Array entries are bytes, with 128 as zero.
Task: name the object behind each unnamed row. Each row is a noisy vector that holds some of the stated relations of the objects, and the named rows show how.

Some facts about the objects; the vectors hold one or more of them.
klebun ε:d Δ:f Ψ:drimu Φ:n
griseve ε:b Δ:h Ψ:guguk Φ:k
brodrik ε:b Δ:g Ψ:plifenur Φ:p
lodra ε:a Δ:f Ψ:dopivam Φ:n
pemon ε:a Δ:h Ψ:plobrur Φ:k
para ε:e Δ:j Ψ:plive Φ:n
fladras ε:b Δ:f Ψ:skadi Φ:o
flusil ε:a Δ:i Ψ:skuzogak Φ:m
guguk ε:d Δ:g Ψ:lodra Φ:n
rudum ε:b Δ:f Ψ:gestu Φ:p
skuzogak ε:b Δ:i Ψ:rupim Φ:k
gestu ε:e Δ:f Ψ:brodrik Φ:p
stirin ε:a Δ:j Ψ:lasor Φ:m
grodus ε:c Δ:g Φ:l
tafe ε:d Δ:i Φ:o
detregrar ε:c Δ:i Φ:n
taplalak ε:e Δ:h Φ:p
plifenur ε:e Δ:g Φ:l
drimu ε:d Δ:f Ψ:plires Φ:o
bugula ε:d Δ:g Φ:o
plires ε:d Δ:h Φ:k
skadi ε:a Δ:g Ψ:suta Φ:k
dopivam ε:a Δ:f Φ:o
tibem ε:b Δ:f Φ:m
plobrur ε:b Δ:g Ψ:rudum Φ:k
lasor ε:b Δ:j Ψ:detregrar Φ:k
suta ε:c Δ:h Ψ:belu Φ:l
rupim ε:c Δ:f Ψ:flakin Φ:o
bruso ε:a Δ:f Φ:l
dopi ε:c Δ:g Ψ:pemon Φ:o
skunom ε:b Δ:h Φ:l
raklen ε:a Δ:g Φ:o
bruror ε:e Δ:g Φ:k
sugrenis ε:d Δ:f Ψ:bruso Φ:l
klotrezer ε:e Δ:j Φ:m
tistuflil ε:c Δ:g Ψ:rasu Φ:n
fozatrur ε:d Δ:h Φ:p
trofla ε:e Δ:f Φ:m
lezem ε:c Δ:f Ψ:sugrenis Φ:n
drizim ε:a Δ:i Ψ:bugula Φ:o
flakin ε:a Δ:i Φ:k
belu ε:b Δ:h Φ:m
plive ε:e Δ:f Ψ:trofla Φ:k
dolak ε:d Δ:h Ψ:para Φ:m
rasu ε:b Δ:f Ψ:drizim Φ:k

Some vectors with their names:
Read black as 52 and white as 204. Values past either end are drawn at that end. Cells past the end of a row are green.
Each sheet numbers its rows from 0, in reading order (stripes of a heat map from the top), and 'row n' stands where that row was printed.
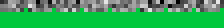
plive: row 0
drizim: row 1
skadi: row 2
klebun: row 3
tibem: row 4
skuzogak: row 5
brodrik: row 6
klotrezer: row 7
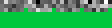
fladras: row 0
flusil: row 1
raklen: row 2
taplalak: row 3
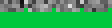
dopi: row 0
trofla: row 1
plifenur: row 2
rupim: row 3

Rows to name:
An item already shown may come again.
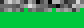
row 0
lasor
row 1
tafe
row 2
rudum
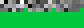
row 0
taplalak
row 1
rudum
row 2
drimu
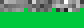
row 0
bruso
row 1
fladras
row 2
suta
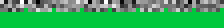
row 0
fozatrur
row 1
flusil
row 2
lodra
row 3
taplalak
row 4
drizim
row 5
tistuflil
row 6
plobrur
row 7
lasor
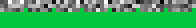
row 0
para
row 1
plires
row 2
dolak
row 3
belu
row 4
griseve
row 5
bruror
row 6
rasu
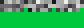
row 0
lasor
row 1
pemon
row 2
skunom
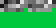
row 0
gestu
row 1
stirin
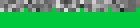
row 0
guguk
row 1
dopivam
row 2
detregrar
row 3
lezem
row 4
drimu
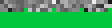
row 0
drimu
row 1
tistuflil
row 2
sugrenis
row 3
griseve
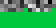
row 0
bugula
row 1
flakin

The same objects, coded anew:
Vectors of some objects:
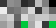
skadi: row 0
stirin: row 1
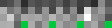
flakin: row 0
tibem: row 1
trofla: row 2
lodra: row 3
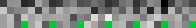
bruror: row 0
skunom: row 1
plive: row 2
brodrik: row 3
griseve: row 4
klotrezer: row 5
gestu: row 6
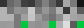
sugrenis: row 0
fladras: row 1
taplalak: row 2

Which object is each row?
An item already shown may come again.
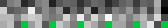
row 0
bugula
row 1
drizim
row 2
brodrik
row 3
brodrik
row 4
skuzogak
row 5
para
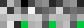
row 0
stirin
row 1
raklen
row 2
bugula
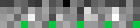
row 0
rasu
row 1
klebun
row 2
lezem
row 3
bruso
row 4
lodra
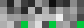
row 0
tistuflil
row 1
fozatrur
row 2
klebun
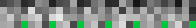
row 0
flakin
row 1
skadi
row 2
guguk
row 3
tafe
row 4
fozatrur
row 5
gestu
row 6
detregrar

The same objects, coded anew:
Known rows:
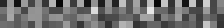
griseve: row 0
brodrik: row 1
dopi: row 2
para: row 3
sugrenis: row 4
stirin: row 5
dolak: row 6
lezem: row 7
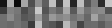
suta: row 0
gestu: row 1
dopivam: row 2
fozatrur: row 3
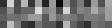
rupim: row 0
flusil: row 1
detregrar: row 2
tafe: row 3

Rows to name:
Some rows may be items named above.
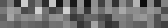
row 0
fozatrur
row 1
taplalak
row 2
para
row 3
guguk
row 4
tafe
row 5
plobrur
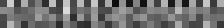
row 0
fladras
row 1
fozatrur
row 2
trofla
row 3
tibem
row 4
plobrur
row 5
bugula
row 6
raklen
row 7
fladras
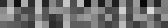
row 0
lasor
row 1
lodra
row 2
rudum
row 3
plobrur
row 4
plive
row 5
bruror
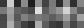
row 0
rasu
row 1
detregrar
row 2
skuzogak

